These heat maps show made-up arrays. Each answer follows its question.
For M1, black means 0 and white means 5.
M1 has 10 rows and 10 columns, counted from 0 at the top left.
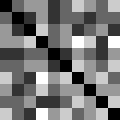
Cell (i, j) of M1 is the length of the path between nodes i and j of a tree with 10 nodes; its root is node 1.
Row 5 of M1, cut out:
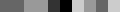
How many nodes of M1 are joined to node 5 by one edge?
1
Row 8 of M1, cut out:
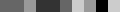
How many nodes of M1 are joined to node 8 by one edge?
2
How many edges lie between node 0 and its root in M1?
2
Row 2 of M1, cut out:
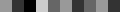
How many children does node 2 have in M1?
2
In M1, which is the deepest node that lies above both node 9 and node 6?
2
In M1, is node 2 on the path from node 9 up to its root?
yes
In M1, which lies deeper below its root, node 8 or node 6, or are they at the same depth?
the same depth
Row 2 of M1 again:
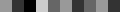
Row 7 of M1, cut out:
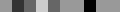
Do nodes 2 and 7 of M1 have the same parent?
yes
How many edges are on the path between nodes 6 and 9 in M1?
2
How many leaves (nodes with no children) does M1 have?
6
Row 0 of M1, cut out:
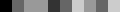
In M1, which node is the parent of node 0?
4
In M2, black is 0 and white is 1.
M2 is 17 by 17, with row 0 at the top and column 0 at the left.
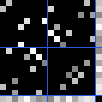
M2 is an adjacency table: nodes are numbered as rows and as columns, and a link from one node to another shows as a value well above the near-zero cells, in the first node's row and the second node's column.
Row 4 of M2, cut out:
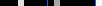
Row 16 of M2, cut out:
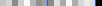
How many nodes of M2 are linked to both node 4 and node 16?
2
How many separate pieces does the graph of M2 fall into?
1
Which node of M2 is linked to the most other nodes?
node 16
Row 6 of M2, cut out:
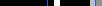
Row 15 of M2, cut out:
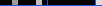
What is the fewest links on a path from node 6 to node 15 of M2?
1
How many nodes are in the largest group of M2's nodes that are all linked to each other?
3
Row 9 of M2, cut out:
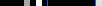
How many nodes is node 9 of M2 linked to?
3
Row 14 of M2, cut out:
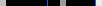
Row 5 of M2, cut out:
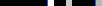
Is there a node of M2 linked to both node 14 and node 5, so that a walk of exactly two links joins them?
yes
